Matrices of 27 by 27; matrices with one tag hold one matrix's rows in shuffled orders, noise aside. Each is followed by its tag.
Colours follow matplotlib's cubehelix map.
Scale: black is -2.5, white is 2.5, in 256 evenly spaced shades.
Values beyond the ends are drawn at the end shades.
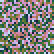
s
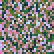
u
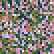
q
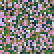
u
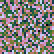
u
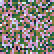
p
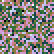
p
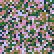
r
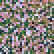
r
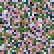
s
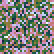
q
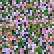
q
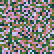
s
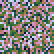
s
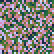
u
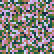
p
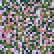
u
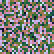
u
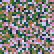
q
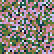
q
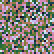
p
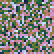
q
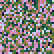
u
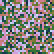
r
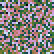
s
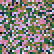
r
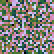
q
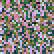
u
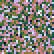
s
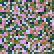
r
